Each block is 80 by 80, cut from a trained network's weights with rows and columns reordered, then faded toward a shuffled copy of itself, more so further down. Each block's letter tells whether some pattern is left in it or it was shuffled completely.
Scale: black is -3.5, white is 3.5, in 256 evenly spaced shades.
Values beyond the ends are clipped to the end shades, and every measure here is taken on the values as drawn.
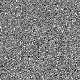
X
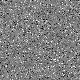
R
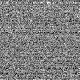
X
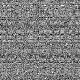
X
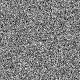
R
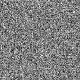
X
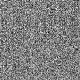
X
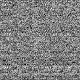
X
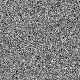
R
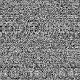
X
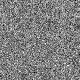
X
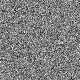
R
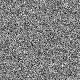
R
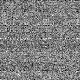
X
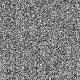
X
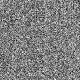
X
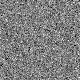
R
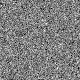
R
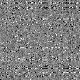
X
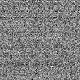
X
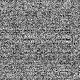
X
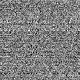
X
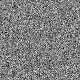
R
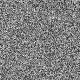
R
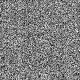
X
